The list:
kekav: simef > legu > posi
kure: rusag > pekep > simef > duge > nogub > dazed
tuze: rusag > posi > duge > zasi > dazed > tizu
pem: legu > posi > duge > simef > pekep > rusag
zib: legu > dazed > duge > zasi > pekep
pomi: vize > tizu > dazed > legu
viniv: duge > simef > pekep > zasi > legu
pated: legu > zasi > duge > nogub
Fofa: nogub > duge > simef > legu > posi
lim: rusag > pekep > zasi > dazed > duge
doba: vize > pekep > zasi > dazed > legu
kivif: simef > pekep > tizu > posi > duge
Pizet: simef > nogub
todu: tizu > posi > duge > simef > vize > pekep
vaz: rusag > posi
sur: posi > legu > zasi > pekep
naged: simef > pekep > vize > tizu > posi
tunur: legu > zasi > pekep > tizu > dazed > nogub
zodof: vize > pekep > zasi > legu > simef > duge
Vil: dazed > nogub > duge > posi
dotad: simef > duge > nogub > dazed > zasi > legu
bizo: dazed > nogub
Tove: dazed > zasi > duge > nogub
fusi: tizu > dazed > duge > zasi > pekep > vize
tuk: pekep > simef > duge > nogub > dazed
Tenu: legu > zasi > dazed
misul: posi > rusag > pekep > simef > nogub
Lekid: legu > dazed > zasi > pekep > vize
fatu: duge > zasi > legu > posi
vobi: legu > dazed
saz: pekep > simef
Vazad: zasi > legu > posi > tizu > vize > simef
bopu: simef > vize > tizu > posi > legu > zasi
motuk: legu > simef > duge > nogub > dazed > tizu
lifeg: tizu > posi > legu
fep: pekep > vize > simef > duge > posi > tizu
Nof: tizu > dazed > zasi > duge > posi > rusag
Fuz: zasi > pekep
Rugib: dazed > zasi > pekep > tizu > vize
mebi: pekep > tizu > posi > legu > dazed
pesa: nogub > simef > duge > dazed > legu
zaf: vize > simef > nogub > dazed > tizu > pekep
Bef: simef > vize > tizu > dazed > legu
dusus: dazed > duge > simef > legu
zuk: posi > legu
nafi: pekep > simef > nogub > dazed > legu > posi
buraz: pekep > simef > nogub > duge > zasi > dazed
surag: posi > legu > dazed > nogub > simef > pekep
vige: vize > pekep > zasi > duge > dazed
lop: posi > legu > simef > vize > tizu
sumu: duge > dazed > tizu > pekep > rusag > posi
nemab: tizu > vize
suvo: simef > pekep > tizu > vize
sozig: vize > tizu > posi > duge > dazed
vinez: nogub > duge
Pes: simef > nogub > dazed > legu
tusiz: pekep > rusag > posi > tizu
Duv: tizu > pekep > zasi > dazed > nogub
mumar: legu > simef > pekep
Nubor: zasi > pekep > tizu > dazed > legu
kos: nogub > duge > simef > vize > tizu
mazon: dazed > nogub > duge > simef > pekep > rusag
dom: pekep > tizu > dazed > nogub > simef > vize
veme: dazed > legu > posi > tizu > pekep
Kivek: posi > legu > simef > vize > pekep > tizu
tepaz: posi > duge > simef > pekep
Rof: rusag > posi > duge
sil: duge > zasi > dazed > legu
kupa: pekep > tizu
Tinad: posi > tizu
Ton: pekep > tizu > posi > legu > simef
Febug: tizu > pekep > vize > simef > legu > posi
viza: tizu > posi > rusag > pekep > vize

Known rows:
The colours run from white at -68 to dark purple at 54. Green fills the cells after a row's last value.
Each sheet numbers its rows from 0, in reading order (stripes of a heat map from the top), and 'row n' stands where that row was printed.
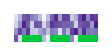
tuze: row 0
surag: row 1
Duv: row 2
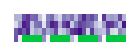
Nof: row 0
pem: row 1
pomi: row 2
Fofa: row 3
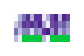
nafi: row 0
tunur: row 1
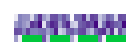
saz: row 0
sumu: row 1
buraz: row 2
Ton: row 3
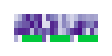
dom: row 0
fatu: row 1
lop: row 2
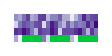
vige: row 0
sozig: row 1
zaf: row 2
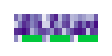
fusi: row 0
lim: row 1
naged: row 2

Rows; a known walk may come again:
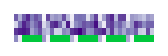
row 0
fusi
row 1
Fofa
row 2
zodof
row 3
tunur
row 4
kekav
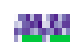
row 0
buraz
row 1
lim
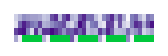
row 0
lop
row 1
doba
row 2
Nof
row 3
sil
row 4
pem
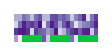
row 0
Febug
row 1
sumu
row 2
Fuz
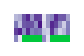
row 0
Duv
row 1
Vil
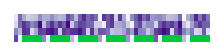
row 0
tepaz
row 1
naged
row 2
pomi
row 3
pated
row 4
Tove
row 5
fep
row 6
Pes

